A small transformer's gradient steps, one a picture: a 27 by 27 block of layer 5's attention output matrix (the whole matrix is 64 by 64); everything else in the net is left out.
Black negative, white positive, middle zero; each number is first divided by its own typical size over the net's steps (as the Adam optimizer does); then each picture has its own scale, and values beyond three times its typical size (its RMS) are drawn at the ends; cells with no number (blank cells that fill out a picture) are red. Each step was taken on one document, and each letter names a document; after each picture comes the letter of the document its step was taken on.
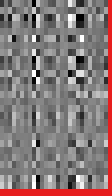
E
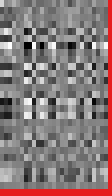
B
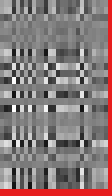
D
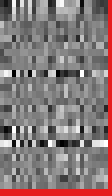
B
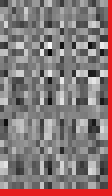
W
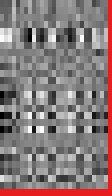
B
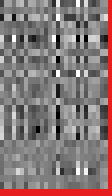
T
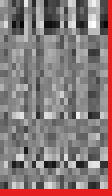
W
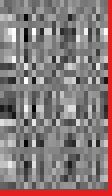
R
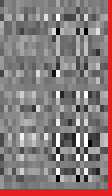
T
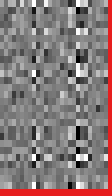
E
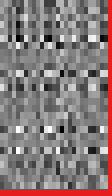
W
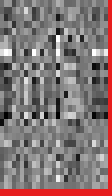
R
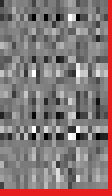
E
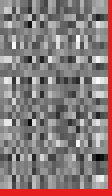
B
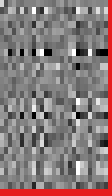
E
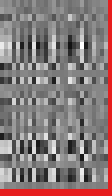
D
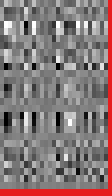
R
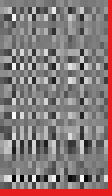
D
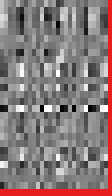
W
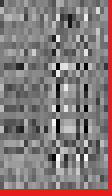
T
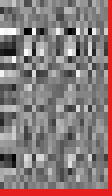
B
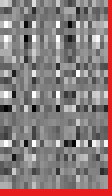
R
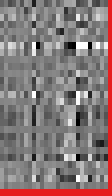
E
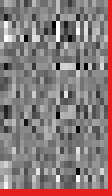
R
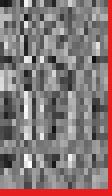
B
